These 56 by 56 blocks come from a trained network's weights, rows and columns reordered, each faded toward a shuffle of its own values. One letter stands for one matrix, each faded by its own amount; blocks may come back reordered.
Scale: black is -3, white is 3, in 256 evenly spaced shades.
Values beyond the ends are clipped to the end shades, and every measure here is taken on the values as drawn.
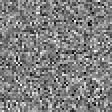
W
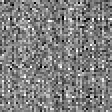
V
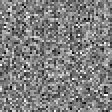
W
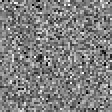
W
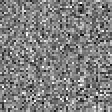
W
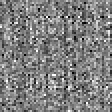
V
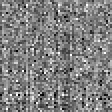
V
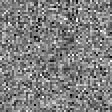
W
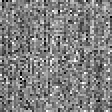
V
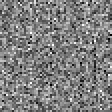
W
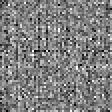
V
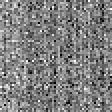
V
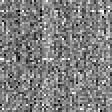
V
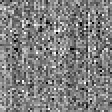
V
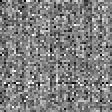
V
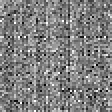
V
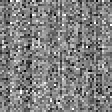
V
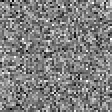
W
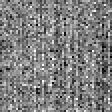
V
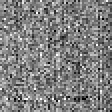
V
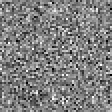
W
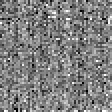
V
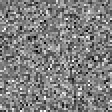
W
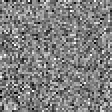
W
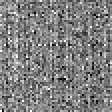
V
